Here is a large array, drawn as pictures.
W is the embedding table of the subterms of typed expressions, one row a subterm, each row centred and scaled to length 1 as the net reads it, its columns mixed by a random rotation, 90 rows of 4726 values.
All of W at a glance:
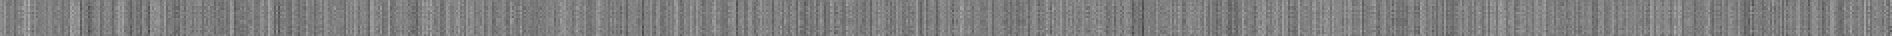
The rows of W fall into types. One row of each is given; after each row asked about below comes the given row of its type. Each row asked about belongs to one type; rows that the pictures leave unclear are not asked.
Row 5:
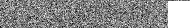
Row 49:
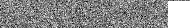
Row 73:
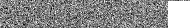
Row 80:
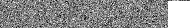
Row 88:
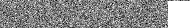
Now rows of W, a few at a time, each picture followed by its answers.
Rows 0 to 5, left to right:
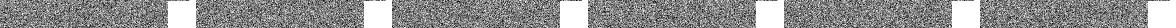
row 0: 73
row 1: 88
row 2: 80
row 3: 80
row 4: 88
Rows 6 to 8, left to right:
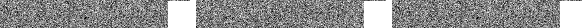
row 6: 80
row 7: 5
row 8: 80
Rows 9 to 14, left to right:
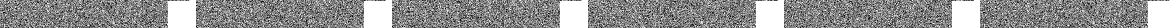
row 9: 88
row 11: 80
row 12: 49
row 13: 80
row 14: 88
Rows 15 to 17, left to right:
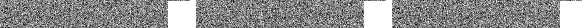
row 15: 73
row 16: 49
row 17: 73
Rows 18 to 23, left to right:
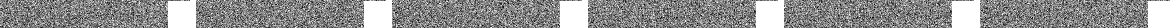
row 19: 88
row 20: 88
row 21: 49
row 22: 49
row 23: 73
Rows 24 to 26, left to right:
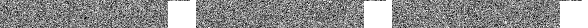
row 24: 80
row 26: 49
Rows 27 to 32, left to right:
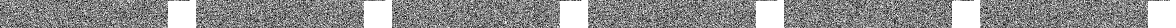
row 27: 49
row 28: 73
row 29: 88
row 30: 73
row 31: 80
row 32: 73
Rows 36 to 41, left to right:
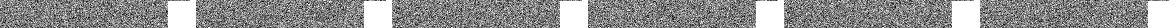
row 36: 49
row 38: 73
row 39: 80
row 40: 88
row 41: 73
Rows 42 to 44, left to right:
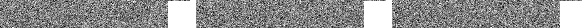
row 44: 88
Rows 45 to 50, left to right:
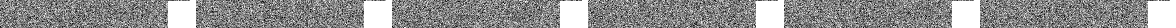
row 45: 5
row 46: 80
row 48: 88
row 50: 5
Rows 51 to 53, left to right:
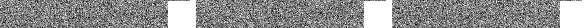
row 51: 49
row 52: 49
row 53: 73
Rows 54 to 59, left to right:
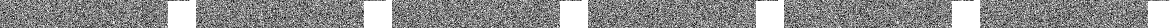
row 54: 88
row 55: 49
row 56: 88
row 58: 49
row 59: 73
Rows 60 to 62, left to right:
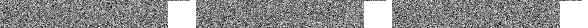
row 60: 88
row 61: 5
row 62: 88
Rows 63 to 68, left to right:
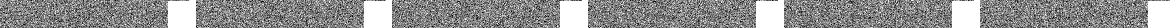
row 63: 73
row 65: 80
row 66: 80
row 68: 49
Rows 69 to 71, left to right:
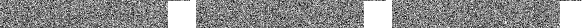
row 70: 49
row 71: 88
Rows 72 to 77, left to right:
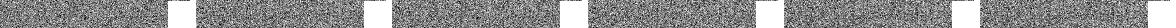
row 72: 80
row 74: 80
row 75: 73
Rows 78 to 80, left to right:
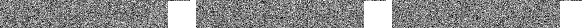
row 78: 5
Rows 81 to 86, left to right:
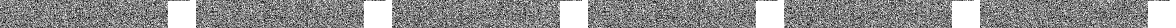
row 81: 49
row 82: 80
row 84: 80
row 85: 73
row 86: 49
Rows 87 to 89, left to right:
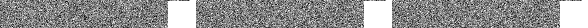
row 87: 80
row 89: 88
